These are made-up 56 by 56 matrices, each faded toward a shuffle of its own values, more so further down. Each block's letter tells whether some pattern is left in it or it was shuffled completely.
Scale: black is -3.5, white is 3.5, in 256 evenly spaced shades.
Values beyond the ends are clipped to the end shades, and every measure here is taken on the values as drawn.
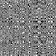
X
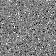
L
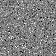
L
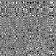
X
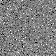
L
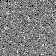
L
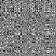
X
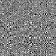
X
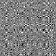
X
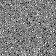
L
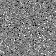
L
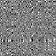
X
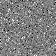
L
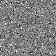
L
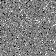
L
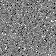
L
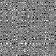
X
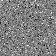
L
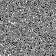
L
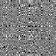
X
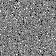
L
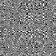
X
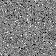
L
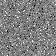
L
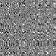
X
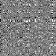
X
